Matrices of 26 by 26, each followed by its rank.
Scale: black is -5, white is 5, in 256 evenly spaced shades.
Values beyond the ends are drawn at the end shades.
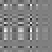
one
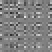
two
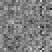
five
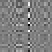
two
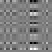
one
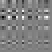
one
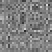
five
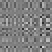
two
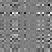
two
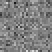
five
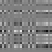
one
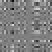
two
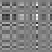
one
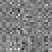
five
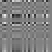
one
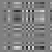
one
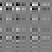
one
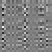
two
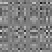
two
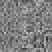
five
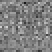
five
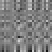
two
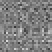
five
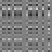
one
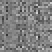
five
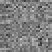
five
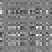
two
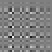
one
